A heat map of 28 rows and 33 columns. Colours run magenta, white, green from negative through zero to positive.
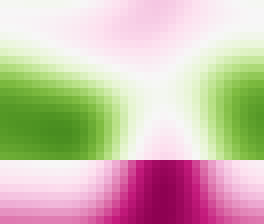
No lone cell stands out from its neighbours. A horizontal seam about 70% of the way down splits the table, and the top part is higher. The ninth with the lowest average is the bottom middle. The middle left is the ninth with the highest average.
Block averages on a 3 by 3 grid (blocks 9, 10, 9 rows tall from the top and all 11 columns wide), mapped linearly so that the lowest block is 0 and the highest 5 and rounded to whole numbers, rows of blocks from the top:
323 | 534 | 201
